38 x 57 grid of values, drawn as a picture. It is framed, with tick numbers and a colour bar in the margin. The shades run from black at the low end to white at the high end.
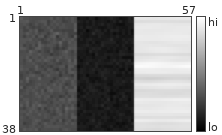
It is made of 1 by 3 panels. Panel 1,1: low, fine-grained, faint in contrast. Panel 1,2: very low, fine-grained, faint in contrast. Panel 1,3: very high, streaked across, faint in contrast.
